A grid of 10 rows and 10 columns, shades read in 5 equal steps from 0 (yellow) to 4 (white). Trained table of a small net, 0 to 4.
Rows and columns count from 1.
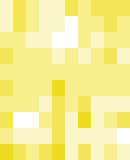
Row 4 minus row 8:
0 -2 -2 0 2 -1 3 -1 -1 2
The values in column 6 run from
1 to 4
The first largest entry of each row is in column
1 6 5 5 1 2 4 2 10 6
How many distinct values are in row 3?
3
